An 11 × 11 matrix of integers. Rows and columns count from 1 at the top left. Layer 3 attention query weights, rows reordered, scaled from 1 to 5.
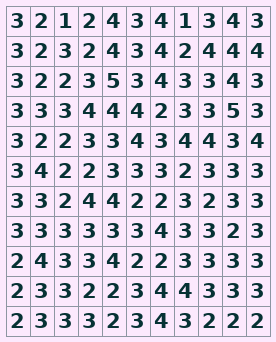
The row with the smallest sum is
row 11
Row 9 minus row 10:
0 1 0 1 2 -1 -2 -1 0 0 0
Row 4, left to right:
3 3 3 4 4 4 2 3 3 5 3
